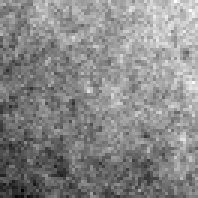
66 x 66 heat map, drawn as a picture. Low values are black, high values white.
The halves do not mirror each other. The bottom left is the ninth with the lowest average. The ninth with the highest average is the top right. The field climbs toward the top right.
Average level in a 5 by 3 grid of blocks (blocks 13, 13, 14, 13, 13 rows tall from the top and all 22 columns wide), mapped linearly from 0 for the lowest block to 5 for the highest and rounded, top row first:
3 4 5
2 3 4
2 3 4
1 2 3
0 1 2
